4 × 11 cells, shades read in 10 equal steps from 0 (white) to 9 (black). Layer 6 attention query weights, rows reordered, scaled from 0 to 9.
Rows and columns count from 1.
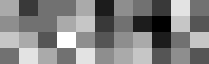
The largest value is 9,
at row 2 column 9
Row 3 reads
2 3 6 0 4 6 4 3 8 5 2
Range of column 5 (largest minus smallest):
3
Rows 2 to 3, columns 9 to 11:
9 2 6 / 8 5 2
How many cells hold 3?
7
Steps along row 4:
down up up down up down down up down up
